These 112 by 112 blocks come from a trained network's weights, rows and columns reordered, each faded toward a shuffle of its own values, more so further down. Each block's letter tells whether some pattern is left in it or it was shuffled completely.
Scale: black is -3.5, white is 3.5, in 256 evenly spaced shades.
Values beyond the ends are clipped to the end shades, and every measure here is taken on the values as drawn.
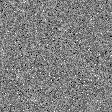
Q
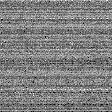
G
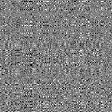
G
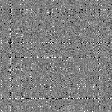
G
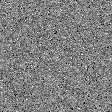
Q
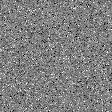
Q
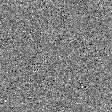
Q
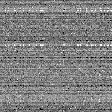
G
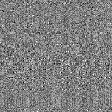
G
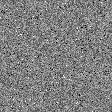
Q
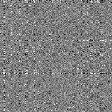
G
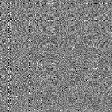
G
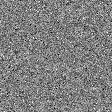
Q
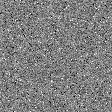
Q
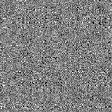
G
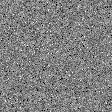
Q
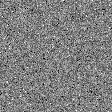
Q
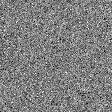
Q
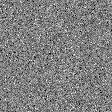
Q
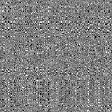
G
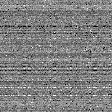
G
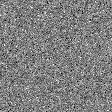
Q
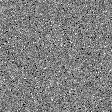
Q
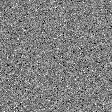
Q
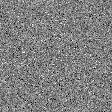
Q
